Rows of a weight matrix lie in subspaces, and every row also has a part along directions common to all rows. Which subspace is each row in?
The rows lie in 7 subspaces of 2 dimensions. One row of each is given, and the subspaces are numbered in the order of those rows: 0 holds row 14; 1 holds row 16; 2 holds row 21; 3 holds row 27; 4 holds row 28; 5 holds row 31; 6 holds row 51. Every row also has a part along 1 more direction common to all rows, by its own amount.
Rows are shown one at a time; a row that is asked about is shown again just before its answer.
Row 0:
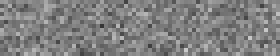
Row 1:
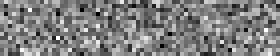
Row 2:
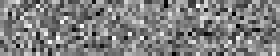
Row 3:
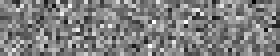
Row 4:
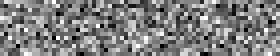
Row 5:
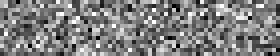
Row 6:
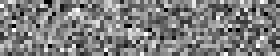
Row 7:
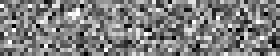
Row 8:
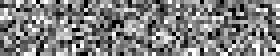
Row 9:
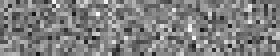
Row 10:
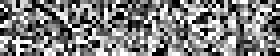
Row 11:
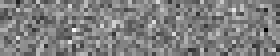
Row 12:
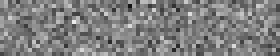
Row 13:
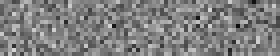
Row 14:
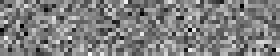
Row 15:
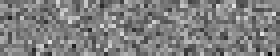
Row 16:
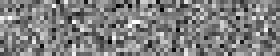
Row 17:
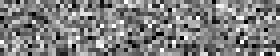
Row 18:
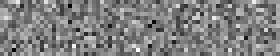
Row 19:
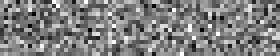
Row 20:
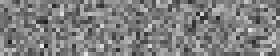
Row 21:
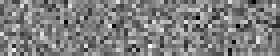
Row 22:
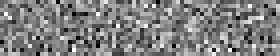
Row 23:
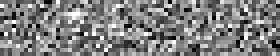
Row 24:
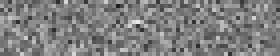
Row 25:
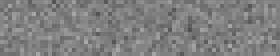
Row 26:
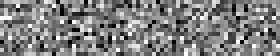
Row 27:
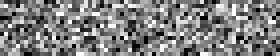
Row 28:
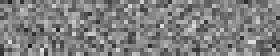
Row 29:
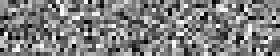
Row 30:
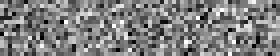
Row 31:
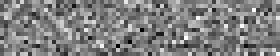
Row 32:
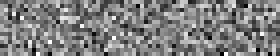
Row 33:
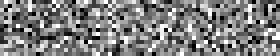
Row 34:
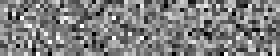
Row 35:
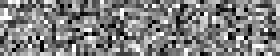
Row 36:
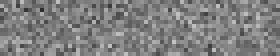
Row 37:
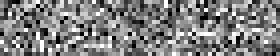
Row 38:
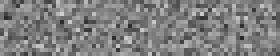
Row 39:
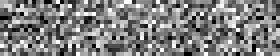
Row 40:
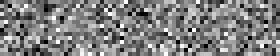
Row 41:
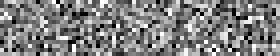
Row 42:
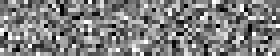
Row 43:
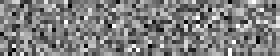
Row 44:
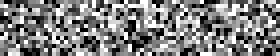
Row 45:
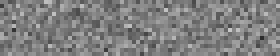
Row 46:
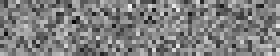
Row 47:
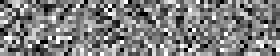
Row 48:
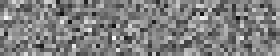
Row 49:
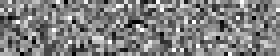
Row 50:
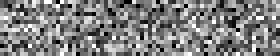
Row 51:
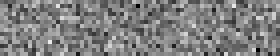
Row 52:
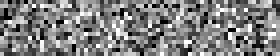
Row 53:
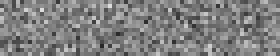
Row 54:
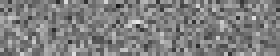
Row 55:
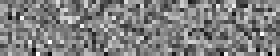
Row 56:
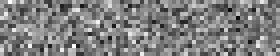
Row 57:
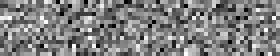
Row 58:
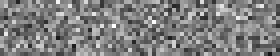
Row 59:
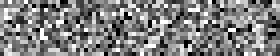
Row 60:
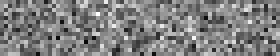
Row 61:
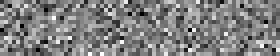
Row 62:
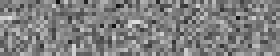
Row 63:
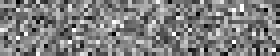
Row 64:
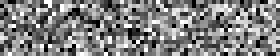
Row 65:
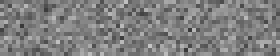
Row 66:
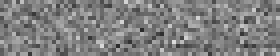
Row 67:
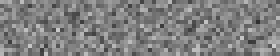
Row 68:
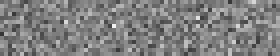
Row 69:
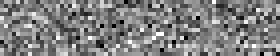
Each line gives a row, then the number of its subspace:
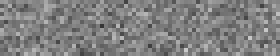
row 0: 0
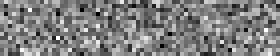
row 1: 3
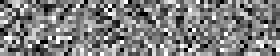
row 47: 0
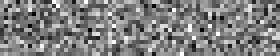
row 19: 3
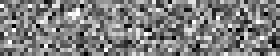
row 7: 4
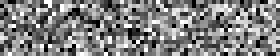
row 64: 4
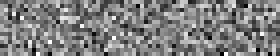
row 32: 6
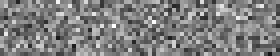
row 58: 1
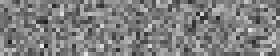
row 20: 4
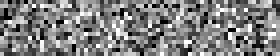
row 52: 2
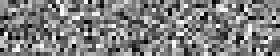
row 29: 0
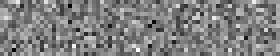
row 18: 2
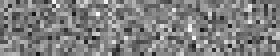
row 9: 3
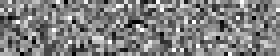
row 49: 1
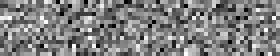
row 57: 6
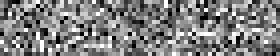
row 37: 6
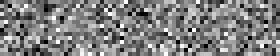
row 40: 0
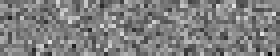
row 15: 6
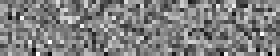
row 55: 6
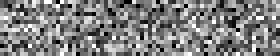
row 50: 6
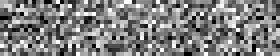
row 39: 6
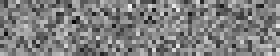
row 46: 1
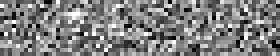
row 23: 4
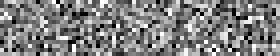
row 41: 3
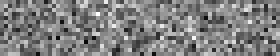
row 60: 3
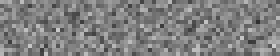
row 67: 4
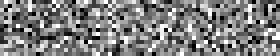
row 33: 3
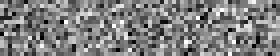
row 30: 2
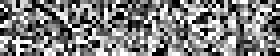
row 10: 5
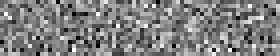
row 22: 3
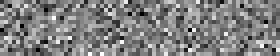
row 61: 0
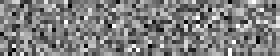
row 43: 2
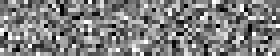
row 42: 0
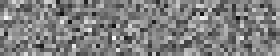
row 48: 5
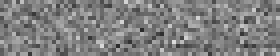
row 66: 5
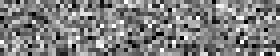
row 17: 5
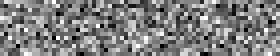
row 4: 3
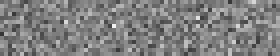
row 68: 2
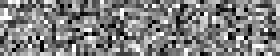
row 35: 2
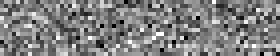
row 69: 5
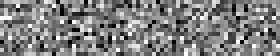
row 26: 1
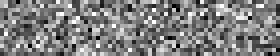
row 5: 1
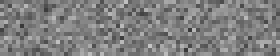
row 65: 0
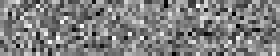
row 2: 6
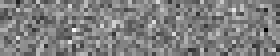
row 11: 0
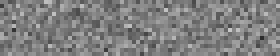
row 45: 4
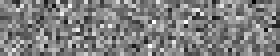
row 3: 2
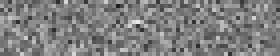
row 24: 1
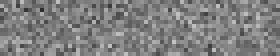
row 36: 5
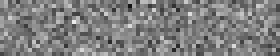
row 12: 1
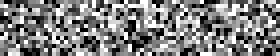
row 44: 3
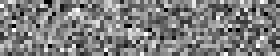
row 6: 4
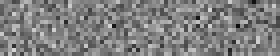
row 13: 2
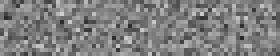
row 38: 5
